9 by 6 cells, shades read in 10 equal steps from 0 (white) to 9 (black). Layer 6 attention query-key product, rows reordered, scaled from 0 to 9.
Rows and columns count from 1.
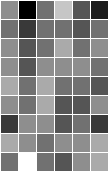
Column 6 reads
8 5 4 5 6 4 7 3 3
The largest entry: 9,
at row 1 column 2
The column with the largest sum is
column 2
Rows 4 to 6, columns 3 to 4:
4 4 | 3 5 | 3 6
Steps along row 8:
up up down same down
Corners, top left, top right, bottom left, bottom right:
4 8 5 3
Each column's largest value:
7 9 5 6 6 8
